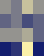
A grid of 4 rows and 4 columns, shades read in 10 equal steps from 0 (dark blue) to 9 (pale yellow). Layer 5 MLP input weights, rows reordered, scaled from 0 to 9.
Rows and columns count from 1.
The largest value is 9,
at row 4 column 3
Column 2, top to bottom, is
4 4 5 1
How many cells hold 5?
4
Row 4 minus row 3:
-5 -4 3 -3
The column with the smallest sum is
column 4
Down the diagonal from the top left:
5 4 6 0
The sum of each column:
13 14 24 11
